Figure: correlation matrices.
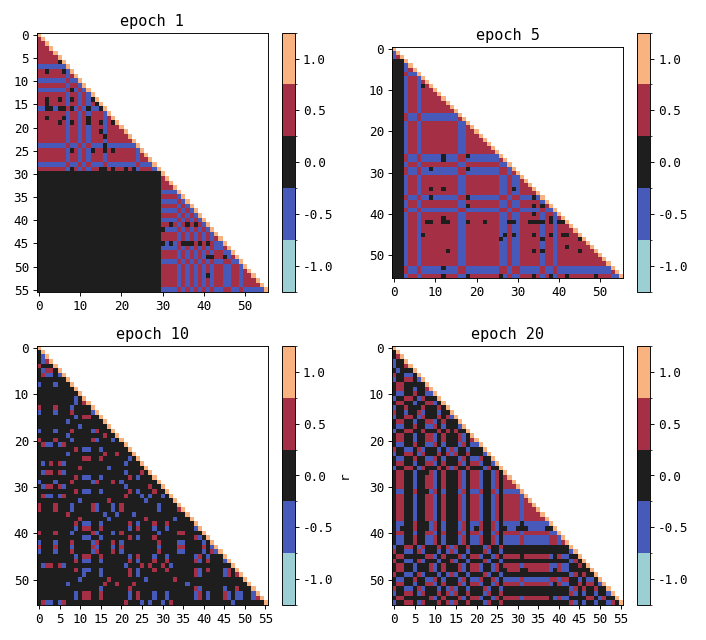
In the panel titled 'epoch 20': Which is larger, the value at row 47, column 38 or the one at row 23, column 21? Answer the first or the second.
the second
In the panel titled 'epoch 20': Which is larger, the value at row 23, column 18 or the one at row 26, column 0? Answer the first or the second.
the first
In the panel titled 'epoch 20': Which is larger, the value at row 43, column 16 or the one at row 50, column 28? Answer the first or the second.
the first
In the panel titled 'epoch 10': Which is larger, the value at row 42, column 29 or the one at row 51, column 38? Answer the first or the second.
the first
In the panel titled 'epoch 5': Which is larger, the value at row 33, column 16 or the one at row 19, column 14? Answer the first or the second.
the second
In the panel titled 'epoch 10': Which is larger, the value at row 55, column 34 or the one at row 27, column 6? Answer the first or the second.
the first
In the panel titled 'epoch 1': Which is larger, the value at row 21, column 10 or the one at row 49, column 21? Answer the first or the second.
the second
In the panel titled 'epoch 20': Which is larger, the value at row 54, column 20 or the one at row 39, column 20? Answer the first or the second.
the first
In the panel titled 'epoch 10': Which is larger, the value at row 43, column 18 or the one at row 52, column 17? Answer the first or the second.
the second
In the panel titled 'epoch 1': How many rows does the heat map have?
56
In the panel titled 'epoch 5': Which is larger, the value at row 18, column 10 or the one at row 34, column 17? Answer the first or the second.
the first
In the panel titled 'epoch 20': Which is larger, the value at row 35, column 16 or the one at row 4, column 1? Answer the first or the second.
the first
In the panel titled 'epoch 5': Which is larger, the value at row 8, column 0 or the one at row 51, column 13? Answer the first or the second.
the second
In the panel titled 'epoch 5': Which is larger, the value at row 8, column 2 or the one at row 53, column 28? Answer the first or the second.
the first
